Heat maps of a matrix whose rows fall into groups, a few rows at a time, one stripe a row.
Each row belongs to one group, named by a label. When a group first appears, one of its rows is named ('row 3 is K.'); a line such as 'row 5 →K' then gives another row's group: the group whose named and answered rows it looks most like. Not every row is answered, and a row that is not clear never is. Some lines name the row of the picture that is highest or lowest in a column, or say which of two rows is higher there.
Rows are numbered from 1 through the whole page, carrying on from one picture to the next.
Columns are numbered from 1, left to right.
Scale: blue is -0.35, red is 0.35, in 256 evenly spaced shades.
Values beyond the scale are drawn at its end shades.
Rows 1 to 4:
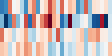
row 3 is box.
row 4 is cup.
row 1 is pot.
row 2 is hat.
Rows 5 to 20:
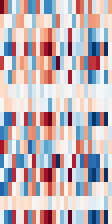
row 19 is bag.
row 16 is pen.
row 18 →pot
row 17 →hat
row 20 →hat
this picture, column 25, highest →9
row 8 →hat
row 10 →hat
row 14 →pot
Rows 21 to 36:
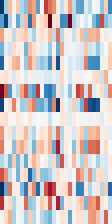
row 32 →pen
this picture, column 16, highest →32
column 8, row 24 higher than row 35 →Yes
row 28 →pen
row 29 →bag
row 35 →box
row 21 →pot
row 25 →pen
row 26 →bag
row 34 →pot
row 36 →bag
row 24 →pen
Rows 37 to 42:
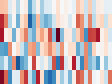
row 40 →pot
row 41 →pen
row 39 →box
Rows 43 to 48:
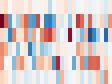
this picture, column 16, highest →48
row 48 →bag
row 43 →bag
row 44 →cup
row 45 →hat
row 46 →cup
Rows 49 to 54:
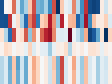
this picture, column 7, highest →51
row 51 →hat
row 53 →pen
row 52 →bag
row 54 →pen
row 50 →pot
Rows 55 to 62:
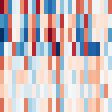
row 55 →cup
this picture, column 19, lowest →60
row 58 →pen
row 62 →box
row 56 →pot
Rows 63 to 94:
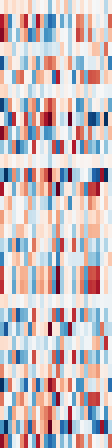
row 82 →box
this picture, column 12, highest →71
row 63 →bag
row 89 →box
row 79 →box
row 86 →hat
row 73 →pen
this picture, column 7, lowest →90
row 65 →cup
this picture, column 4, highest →71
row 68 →box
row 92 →hat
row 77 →bag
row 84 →cup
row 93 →hat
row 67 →pot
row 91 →box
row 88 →pen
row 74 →bag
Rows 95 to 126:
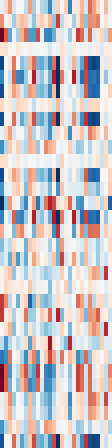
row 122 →cup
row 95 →bag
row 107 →pen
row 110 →pen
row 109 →pot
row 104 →bag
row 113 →pen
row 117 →box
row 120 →pot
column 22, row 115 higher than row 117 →Yes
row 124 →bag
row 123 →bag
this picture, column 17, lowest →119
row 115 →bag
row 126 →pen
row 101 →pen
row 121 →cup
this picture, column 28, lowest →109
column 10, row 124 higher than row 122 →No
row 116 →cup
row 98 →bag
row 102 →box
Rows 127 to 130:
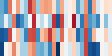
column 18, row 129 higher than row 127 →Yes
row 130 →pen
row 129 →pot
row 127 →pot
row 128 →pen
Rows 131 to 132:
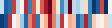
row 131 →hat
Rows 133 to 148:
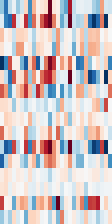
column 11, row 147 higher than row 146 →Yes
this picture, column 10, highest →139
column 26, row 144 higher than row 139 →No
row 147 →box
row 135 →box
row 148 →pen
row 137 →pot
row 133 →hat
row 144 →pot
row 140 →bag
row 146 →cup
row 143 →hat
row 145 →bag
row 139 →cup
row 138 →hat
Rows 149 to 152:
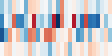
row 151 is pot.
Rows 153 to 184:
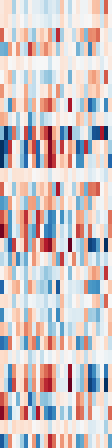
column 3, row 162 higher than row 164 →No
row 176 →cup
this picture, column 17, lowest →162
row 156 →pot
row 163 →pot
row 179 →hat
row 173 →pen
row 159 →box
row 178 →cup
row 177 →pot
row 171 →pen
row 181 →cup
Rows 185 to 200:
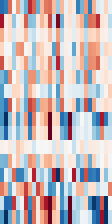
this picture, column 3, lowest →199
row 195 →box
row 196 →pot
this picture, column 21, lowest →197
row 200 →hat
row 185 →pot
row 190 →pot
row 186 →box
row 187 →box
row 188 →box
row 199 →hat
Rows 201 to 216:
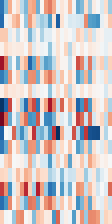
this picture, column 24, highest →216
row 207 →bag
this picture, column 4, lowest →216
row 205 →cup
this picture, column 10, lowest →208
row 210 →pen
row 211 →pot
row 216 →box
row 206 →pot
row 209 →cup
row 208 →pot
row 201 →pot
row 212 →bag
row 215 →pot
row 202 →pen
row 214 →cup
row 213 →cup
